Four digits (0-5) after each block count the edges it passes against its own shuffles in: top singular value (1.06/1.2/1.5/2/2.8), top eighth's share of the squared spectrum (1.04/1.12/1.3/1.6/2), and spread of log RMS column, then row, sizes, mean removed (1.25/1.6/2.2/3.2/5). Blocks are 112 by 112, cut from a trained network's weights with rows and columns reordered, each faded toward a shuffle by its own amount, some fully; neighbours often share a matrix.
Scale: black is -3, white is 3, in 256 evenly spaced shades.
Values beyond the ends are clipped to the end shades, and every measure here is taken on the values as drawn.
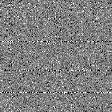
3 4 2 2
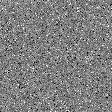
0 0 0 0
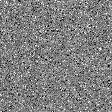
0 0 0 0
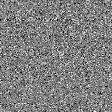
2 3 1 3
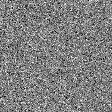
0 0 0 0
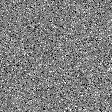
0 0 0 0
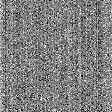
3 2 0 2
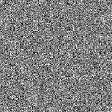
3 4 2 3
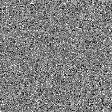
2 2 0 2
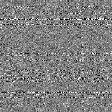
3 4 1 4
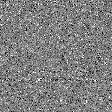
2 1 0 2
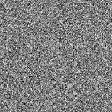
3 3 2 0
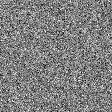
1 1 0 0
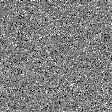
2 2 0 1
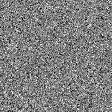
2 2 1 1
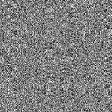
4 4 3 1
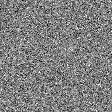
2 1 0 0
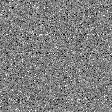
2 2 0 1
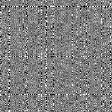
4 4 4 2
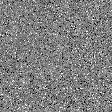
2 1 0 1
